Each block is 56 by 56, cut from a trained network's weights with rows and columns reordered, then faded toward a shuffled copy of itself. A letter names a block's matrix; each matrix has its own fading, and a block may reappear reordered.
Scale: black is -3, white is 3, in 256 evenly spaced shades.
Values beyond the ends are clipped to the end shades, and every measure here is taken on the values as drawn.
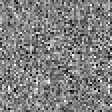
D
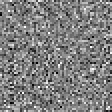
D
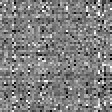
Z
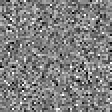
D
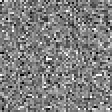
D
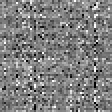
Z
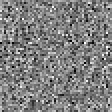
D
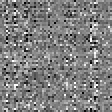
Z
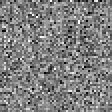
D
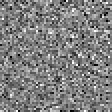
D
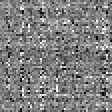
Z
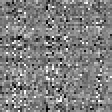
Z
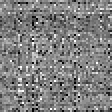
Z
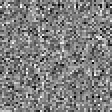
D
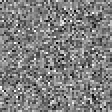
D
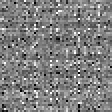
Z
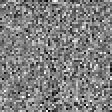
D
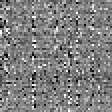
Z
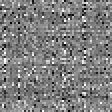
Z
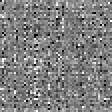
Z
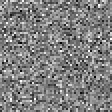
D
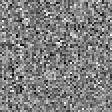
D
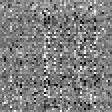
Z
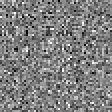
D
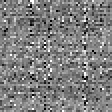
Z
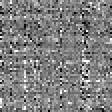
Z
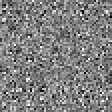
D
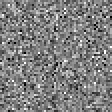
D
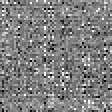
Z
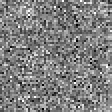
D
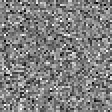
D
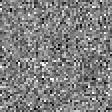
D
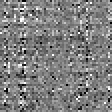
Z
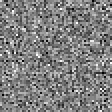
D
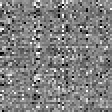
Z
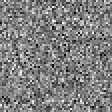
D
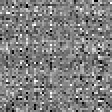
Z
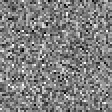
D
